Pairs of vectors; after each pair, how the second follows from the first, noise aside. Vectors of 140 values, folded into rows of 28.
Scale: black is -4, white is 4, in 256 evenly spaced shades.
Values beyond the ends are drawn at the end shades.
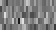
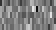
reversed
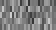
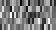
scaled up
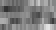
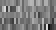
sign-scrambled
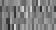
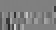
partly zeroed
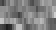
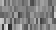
sign-scrambled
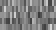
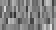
sign-scrambled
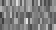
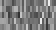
shuffled
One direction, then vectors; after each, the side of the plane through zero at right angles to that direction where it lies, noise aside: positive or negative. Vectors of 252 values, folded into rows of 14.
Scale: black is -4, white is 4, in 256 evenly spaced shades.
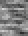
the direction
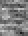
positive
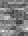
positive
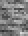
negative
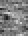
negative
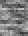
positive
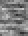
positive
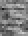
negative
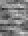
negative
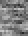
positive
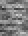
negative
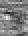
positive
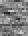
negative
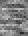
positive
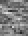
positive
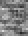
positive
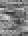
positive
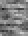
negative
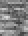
positive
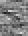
negative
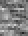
positive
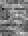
negative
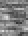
positive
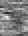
positive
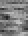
negative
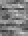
negative
